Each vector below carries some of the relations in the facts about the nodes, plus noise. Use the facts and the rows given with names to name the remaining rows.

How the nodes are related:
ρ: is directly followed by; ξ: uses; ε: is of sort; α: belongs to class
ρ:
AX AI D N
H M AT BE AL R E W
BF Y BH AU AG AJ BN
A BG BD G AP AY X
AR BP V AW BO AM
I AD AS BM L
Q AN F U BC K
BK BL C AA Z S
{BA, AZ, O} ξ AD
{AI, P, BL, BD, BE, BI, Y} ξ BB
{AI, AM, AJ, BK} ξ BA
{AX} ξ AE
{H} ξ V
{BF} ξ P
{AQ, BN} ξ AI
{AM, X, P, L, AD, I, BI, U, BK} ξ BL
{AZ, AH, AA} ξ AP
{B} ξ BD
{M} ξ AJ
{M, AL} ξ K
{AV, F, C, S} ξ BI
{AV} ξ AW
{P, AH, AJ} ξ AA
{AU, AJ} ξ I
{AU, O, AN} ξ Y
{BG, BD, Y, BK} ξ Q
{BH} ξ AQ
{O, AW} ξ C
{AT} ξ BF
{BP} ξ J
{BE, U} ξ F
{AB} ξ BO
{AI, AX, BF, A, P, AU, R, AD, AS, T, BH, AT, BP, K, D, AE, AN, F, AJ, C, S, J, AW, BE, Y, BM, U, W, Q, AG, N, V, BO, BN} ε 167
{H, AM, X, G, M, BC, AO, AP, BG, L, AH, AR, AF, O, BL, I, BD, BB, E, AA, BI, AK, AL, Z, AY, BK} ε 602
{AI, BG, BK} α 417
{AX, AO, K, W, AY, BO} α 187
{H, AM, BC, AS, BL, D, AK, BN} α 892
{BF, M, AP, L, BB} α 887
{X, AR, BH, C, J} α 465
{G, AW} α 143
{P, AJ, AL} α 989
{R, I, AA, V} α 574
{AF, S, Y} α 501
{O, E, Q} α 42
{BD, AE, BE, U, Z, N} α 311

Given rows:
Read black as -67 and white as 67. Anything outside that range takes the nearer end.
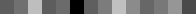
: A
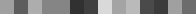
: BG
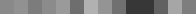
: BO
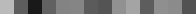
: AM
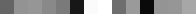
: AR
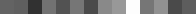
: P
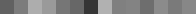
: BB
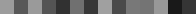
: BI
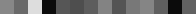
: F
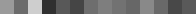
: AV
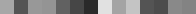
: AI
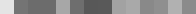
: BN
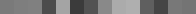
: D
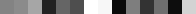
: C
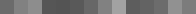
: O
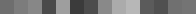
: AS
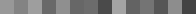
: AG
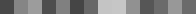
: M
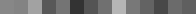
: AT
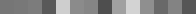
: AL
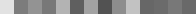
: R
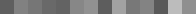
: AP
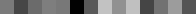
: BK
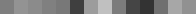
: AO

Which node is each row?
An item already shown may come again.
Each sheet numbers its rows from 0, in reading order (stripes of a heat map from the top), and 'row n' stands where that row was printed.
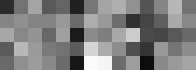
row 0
BF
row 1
BO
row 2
V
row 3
AE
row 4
AR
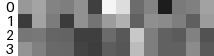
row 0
J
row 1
AW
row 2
BA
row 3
BA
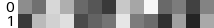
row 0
Y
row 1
BD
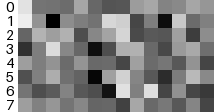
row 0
BN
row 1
X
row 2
BE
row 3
Q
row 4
AG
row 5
AX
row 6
BL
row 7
AG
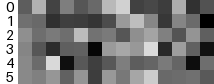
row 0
U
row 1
AD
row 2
BC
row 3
I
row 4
F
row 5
AF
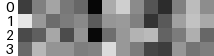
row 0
AX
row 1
W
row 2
H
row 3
Z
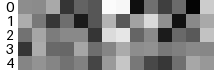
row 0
C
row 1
AA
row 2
BH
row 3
G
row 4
AO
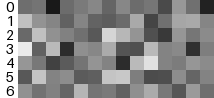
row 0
L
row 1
E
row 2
AE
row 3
S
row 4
AJ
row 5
N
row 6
BC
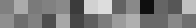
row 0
BH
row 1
AK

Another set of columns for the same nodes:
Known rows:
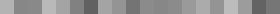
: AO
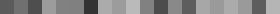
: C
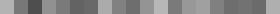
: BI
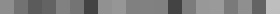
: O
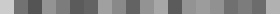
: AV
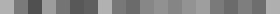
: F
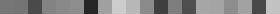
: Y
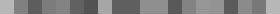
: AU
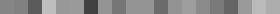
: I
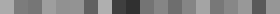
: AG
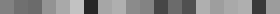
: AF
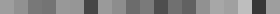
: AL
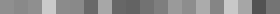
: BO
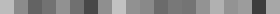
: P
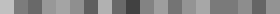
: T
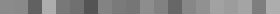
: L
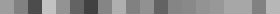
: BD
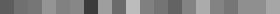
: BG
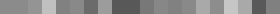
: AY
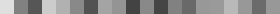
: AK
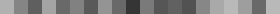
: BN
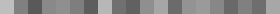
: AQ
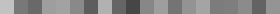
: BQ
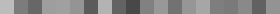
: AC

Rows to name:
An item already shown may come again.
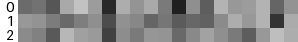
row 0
AR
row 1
AJ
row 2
I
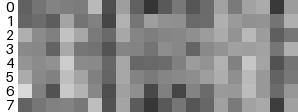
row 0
E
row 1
AW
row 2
AO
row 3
L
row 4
BO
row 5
AO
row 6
AK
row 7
E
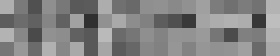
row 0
F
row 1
S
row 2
AD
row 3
AP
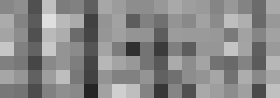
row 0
BB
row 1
AE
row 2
BF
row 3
BC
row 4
Q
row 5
M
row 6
Y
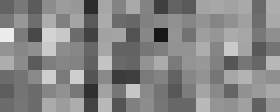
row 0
BH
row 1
AP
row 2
H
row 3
BO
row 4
BA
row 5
R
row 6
BK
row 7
G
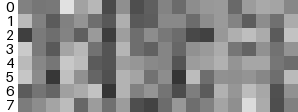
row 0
V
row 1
AT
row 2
X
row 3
A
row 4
AX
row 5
BL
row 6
J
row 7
W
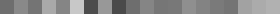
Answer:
AA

